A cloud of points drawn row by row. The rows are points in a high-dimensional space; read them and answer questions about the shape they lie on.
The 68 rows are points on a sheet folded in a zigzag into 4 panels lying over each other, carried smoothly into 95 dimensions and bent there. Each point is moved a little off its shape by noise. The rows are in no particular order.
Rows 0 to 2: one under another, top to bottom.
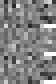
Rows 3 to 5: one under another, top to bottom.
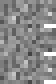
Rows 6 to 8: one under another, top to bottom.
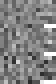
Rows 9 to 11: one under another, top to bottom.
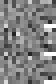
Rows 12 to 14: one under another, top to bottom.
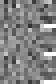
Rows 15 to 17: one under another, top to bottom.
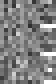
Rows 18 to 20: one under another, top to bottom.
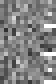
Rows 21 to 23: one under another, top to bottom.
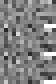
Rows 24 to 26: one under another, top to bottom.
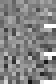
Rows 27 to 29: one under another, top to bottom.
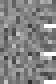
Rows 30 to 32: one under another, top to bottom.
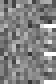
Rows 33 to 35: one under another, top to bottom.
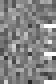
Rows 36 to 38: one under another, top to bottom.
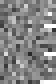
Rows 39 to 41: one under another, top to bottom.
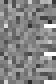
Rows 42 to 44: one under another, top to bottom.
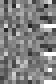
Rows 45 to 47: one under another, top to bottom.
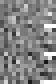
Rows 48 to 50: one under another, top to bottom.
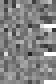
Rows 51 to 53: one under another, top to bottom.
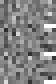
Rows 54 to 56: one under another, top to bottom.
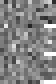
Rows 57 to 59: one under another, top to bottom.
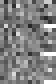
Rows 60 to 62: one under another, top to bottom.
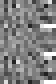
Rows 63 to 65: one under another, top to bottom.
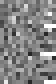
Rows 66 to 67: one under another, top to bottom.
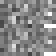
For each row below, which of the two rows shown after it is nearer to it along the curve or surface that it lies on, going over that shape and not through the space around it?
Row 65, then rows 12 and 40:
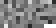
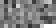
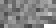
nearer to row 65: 40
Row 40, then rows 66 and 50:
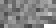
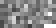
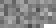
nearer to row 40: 50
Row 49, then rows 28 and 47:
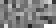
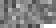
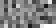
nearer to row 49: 28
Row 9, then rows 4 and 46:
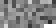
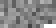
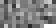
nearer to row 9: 4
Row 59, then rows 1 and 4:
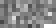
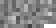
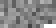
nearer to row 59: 1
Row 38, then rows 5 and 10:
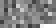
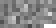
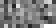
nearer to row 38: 10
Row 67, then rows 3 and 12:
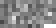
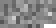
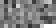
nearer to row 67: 3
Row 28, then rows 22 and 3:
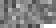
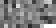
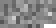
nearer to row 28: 22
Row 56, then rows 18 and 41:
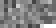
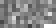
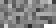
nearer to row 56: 18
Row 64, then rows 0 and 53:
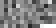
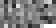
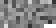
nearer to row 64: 0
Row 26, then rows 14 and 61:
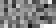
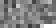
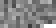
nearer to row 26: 14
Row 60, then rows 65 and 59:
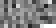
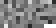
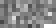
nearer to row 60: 59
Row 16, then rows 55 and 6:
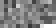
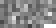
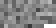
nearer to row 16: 55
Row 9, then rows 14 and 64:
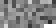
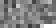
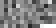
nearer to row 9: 14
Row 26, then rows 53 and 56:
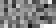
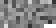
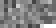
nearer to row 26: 56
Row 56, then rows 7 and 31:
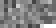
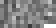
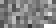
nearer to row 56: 7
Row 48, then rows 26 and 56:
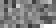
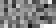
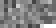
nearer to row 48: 56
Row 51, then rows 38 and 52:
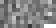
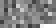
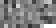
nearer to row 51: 52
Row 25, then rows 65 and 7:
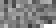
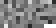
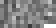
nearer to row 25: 65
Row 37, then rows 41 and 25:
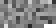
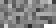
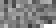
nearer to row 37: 41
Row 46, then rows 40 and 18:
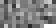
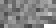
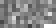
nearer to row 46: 18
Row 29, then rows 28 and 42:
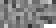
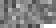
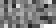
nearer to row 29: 28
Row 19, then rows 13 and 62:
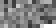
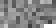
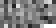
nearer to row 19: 13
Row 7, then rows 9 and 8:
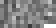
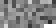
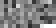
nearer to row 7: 8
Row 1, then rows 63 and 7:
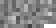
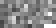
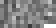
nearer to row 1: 63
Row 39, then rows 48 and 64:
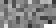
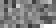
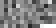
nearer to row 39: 48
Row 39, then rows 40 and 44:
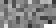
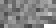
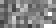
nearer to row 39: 40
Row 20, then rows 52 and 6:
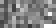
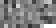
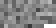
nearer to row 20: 52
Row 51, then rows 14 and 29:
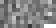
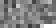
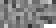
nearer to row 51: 14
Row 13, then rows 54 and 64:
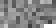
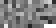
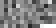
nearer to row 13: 54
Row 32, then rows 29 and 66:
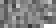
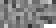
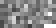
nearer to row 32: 66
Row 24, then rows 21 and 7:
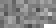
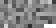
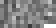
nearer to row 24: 21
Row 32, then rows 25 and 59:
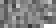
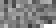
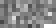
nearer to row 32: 59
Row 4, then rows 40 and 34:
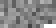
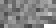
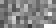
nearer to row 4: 40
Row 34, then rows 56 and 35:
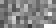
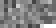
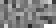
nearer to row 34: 56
